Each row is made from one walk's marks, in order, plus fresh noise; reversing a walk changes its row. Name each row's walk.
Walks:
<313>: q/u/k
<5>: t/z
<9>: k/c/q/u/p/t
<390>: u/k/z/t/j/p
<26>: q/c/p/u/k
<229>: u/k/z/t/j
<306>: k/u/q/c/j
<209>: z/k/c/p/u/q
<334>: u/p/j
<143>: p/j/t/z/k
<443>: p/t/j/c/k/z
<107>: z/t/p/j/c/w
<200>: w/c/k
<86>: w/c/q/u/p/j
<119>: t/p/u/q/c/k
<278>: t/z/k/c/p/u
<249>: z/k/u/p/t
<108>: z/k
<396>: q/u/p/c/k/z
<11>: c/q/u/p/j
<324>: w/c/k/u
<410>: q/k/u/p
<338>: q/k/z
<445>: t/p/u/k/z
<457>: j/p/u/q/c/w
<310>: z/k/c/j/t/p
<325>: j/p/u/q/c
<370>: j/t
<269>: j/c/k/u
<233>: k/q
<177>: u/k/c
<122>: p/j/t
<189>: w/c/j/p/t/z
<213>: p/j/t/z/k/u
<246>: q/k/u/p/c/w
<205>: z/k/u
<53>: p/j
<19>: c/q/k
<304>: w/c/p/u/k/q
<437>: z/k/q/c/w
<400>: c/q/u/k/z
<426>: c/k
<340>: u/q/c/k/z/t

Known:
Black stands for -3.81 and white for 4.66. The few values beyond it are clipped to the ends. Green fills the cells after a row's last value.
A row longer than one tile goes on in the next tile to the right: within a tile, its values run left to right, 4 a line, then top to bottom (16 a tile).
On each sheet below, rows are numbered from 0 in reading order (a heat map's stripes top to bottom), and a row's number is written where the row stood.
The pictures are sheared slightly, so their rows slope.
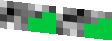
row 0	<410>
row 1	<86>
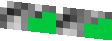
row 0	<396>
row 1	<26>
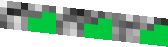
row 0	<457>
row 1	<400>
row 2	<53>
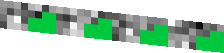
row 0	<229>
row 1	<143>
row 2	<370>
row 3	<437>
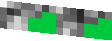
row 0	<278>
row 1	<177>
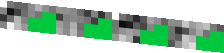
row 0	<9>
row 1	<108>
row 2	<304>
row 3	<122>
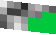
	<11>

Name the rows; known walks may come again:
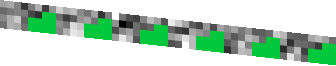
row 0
<205>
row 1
<443>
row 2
<246>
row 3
<107>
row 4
<5>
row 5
<313>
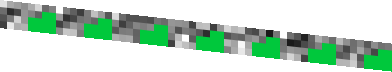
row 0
<445>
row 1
<26>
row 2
<19>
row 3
<229>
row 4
<310>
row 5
<304>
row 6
<338>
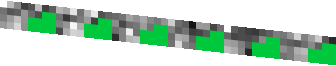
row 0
<209>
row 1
<213>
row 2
<370>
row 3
<177>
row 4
<200>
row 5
<53>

